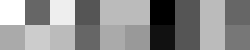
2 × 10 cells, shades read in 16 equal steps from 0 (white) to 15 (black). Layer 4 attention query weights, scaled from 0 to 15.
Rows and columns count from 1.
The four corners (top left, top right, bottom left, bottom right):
0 9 5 8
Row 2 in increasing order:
3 4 4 5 5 6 8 9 10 14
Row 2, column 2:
3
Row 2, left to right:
5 3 4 9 5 6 14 10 4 8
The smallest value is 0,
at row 1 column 1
